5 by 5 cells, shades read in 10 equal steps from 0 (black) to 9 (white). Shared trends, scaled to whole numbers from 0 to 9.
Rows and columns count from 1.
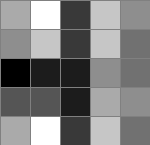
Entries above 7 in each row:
1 0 0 0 1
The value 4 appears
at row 2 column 5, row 3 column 5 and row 5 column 5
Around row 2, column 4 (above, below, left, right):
7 5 2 4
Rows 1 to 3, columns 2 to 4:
9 2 7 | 7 2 7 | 1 1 5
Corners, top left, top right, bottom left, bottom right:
6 5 6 4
